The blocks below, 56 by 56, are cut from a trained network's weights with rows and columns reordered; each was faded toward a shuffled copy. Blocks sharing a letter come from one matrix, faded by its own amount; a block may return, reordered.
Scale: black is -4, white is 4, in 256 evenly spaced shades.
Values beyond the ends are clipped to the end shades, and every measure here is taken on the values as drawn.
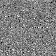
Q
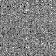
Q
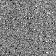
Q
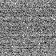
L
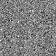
Q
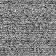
L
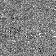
Q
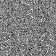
Q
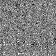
Q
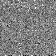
Q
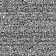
L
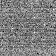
L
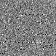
Q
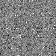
Q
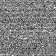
L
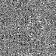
Q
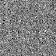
Q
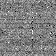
L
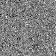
Q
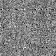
Q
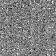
Q
